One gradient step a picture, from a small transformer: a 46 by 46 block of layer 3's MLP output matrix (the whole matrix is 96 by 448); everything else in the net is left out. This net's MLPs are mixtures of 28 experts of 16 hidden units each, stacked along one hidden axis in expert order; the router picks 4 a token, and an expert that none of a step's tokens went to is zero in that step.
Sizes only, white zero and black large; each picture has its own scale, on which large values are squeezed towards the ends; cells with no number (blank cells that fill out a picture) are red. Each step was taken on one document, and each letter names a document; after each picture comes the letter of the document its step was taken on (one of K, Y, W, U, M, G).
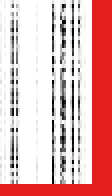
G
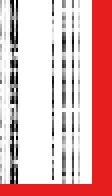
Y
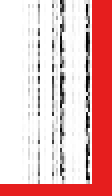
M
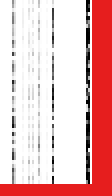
M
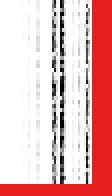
M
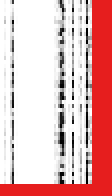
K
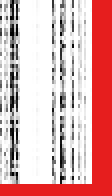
G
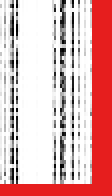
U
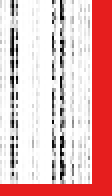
U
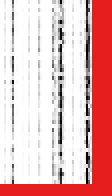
K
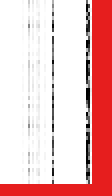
M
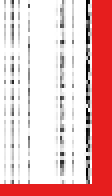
K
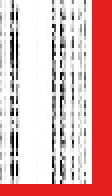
G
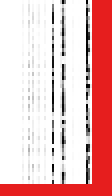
M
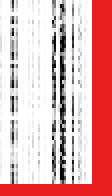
U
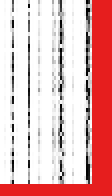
K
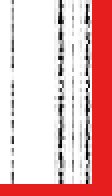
K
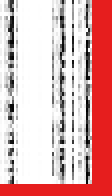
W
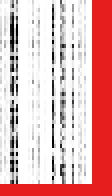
Y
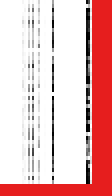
M
